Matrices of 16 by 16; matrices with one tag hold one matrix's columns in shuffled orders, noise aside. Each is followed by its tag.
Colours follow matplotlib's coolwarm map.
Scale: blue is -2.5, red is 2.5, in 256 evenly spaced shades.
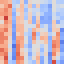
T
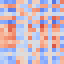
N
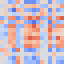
N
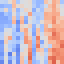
T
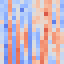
T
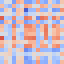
N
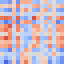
N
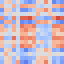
N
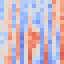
T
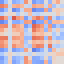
N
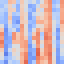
T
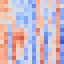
T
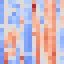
T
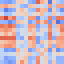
N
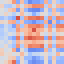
N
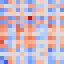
N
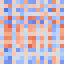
N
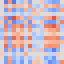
N
